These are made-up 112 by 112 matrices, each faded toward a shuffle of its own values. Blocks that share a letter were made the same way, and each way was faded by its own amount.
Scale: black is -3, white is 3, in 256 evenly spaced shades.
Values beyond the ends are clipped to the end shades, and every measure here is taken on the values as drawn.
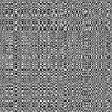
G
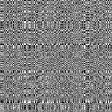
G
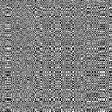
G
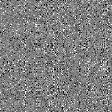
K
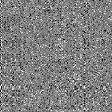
K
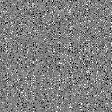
K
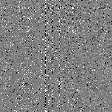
K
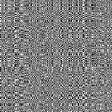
G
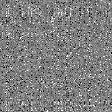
K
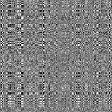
G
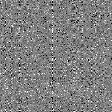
K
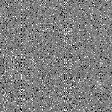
K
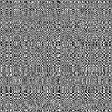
G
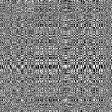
G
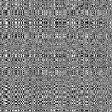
G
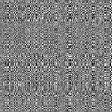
G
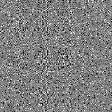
K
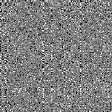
K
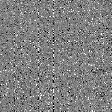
K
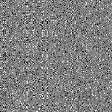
K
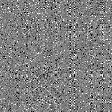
K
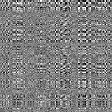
G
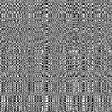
G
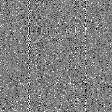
K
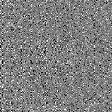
K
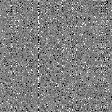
K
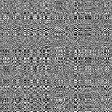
G
